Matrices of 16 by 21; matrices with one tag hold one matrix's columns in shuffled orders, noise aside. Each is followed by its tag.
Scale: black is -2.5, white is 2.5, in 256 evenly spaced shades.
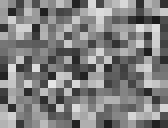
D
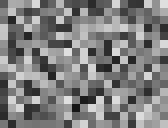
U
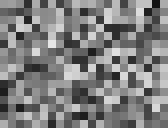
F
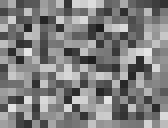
U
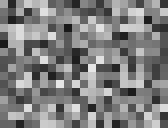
D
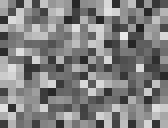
D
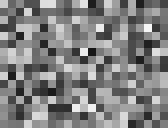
U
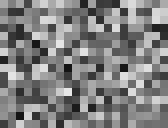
F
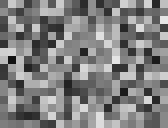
U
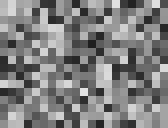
D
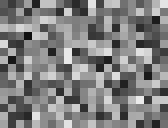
U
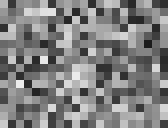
D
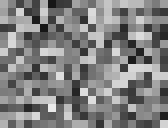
F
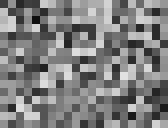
F
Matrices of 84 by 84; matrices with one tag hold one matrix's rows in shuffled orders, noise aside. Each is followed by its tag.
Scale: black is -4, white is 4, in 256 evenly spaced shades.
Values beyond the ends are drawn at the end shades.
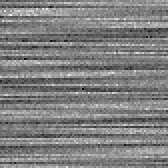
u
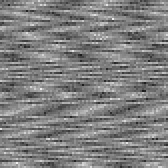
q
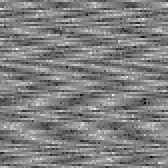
q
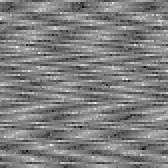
q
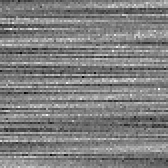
u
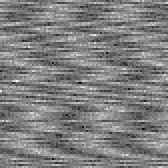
q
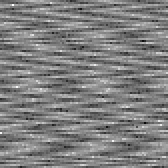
q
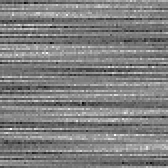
u
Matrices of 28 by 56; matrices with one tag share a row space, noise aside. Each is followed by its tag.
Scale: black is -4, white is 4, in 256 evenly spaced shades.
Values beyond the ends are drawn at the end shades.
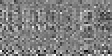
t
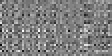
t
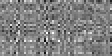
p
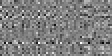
t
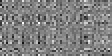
t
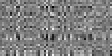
p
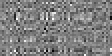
p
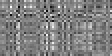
p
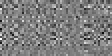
t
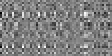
t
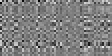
t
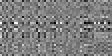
t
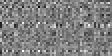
t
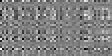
t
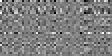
t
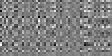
t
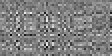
p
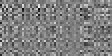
t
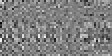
t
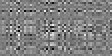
p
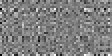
t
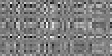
p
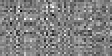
p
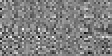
t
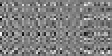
t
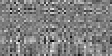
p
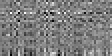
p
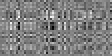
p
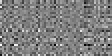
t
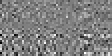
t
